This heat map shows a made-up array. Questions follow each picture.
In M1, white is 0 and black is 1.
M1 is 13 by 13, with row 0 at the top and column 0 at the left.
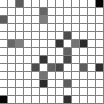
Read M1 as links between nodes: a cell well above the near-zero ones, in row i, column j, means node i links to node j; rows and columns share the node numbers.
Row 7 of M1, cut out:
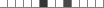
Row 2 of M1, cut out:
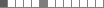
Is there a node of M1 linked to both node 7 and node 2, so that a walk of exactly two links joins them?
yes
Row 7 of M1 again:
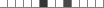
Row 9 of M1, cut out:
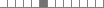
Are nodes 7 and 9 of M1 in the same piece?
yes
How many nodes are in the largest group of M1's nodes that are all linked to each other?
2
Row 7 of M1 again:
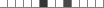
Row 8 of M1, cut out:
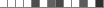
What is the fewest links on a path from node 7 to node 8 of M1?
1
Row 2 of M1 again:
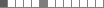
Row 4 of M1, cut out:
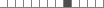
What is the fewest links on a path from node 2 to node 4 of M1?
4
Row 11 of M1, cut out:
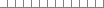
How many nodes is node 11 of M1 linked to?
0
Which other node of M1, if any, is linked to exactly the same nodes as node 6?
node 4
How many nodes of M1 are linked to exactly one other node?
4
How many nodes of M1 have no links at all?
2
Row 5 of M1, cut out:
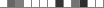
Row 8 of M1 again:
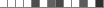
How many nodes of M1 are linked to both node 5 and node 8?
2
